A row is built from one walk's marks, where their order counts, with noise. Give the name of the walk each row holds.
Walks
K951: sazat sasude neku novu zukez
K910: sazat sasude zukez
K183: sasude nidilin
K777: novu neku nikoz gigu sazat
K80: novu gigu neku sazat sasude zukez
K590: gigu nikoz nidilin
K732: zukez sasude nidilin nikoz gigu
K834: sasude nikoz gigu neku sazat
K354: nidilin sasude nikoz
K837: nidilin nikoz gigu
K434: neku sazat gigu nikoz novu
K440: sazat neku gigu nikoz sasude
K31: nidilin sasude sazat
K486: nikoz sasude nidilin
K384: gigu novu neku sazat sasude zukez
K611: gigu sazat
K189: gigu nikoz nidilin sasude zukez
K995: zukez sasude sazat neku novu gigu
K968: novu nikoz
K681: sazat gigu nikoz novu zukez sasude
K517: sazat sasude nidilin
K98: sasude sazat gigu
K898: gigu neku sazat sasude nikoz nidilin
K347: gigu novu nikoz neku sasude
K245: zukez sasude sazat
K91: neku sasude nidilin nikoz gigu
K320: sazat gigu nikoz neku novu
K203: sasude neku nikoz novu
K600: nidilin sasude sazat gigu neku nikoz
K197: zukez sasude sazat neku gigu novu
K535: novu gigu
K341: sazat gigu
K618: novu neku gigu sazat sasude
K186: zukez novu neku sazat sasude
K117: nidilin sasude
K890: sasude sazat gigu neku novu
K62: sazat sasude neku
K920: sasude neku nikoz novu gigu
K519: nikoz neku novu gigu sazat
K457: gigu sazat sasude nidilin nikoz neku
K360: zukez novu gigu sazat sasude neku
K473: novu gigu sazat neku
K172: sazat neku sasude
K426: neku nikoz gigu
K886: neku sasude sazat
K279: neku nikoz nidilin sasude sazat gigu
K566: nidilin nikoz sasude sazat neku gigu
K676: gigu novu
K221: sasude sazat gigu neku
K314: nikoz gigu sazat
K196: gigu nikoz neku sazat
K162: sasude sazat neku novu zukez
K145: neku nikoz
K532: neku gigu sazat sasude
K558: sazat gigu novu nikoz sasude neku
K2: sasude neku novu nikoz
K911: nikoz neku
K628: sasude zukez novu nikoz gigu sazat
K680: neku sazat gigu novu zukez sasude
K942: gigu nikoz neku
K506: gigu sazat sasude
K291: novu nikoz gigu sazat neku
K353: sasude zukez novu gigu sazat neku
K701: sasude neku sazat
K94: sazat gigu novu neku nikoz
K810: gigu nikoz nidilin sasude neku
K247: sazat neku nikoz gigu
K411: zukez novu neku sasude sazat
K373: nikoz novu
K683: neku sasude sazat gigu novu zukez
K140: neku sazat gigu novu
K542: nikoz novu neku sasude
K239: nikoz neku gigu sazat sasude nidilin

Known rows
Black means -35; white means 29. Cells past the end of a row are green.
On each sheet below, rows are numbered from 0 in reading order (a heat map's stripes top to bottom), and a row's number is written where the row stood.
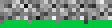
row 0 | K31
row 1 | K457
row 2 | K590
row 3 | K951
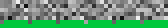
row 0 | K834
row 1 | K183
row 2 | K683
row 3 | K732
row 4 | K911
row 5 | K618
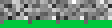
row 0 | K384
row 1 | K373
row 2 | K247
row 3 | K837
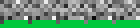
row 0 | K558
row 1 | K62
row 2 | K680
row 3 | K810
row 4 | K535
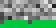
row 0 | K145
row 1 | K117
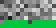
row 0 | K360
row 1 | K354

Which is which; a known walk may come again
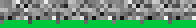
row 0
K834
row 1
K62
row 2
K683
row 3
K473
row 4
K701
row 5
K676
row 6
K140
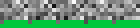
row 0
K837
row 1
K628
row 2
K920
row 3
K172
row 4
K542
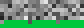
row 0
K279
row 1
K162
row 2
K618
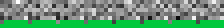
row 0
K247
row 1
K680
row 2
K91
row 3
K239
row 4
K910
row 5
K353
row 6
K810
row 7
K440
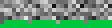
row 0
K968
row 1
K506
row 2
K411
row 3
K197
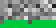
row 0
K486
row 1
K117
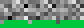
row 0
K196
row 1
K245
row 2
K183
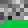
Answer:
K535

